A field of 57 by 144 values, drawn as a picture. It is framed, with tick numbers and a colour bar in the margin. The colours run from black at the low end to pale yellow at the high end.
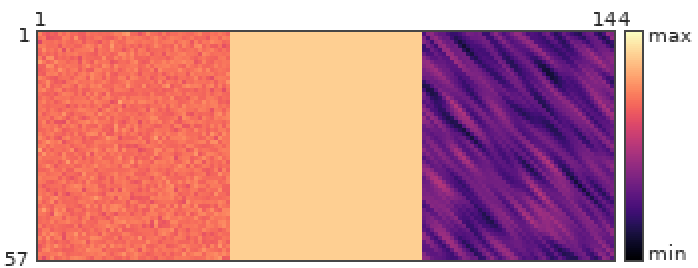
The table splits into one row of 3 panels. Panel 1,1: high, fine-grained, faint in contrast. Panel 1,2: very high, flat. Panel 1,3: low, slanting down to the right.
